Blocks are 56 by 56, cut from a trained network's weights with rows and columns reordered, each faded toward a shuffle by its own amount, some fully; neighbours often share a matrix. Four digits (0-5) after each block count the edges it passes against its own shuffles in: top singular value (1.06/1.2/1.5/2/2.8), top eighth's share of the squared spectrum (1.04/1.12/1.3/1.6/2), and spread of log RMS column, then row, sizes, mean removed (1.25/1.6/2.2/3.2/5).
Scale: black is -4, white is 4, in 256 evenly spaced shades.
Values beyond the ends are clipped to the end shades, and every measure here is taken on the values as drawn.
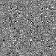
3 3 2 1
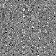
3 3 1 1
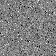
1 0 0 0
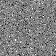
0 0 0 0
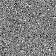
0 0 0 0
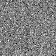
1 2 0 0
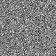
2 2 1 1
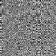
4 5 3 2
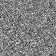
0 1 0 0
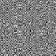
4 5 3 2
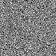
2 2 0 0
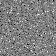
0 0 0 0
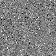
2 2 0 0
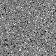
1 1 0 0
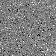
0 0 0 0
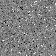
1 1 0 0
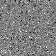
1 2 0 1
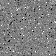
1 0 0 0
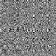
4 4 2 2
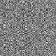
3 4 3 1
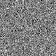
2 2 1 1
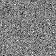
2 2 0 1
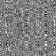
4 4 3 1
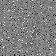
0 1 0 0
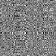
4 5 2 2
